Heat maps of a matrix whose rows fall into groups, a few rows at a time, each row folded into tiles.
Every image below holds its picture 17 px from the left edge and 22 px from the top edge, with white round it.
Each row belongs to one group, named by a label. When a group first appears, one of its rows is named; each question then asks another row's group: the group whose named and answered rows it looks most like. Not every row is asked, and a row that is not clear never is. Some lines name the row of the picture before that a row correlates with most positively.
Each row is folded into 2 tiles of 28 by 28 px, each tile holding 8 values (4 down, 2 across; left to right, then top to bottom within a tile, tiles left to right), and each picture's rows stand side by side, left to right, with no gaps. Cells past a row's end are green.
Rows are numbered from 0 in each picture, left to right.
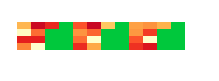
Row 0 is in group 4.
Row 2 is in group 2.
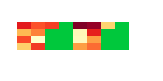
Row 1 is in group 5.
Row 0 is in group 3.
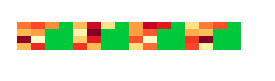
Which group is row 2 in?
3
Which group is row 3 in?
4
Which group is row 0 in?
3
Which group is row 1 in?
5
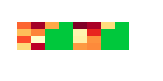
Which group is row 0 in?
3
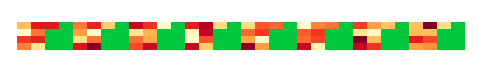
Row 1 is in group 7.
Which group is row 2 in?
7
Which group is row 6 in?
7
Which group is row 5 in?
4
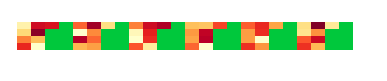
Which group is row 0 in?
4
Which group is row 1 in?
5
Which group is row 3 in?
4
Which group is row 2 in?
4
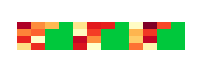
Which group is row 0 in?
3
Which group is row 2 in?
4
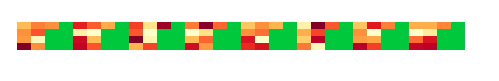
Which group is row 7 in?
7
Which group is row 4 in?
2
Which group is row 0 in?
2
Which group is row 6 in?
7
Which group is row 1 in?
7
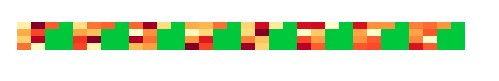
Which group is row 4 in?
5
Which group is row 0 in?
4
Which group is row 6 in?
7
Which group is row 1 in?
4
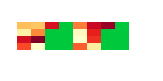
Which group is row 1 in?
4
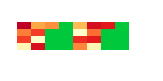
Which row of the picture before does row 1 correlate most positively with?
0
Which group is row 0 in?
3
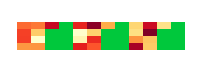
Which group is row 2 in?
5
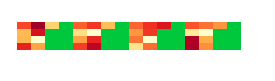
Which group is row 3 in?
7
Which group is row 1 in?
7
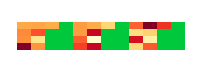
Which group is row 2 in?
3
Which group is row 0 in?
2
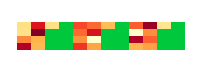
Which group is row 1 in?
2
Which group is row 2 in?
5
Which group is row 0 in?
5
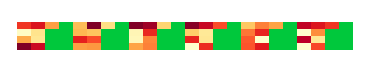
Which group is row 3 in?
3
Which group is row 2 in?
5
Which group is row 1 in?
5
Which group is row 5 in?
3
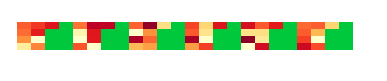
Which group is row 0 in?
3
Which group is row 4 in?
3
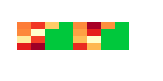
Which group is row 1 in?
2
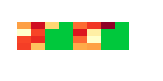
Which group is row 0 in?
5
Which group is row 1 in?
3
